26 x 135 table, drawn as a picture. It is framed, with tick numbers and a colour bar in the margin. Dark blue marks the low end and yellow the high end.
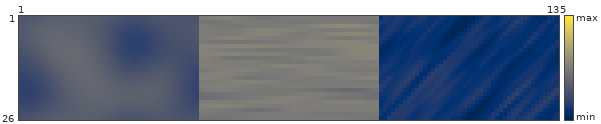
The table splits into one row of 3 panels. Panel 1,1: low, smooth. Panel 1,2: middling, streaked across, faint in contrast. Panel 1,3: very low, slanting up to the right, faint in contrast.
